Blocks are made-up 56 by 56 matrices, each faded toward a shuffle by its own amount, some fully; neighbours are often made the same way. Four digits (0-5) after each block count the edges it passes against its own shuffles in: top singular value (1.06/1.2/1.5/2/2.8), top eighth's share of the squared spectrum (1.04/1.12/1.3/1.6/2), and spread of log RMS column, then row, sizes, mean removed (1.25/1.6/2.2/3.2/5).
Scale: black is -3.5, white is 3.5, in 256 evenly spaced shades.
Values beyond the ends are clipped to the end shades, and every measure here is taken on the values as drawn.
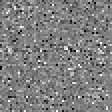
1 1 0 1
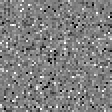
0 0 0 1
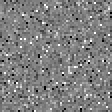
0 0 0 0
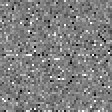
1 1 0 1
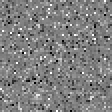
0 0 0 0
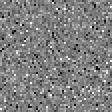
0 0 0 0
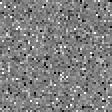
0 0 0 0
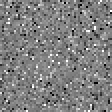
0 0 0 0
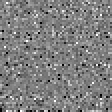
1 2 0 2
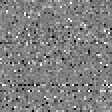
2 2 0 2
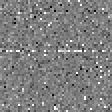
2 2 0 1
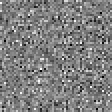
3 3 2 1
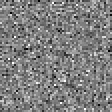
2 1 0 0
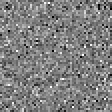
3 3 1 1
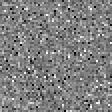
0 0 0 0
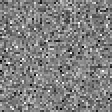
2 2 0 0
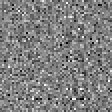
3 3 1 1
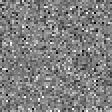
3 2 0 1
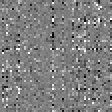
2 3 3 2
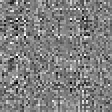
4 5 3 3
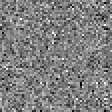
3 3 1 1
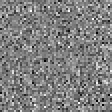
3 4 2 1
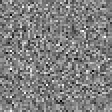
3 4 2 2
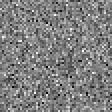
1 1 0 0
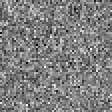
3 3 1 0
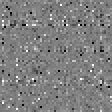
3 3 1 1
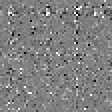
3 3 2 2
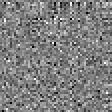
4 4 2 2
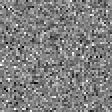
2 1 0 0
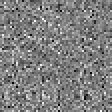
3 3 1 1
